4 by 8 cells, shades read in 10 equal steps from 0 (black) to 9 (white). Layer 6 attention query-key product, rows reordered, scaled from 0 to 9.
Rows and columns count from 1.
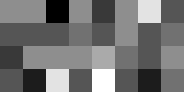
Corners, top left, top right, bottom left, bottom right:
5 3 3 4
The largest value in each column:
5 5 8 5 9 5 8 5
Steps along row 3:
up same same up down down up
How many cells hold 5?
9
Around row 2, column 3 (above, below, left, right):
0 5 3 4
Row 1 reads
5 5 0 5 2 5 8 3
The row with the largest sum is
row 3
